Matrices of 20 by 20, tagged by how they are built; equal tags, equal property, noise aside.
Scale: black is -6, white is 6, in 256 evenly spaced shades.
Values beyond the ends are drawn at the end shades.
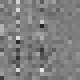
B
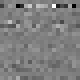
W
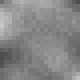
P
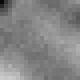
P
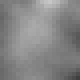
P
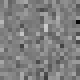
B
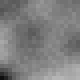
P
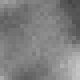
P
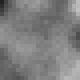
P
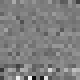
W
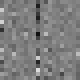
B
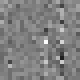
B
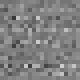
W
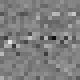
W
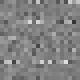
W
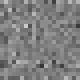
W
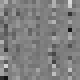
B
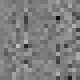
B
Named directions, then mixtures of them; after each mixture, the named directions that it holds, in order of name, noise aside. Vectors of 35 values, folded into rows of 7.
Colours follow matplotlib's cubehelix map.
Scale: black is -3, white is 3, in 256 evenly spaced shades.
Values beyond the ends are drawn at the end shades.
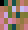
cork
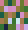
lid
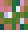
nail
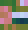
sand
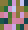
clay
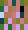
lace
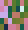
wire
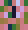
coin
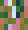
coin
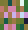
clay, sand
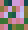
clay, coin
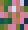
clay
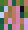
lace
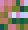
coin, cork, sand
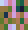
coin, cork, nail
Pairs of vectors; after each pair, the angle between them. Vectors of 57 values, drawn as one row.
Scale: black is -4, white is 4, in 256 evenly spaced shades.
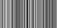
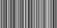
partly opposed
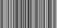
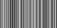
orthogonal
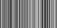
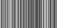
nearly opposite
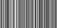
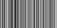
nearly opposite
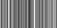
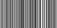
orthogonal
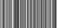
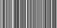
nearly parallel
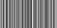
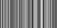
partly opposed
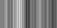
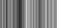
nearly opposite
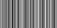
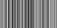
partly aligned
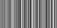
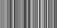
partly aligned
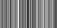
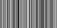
nearly opposite
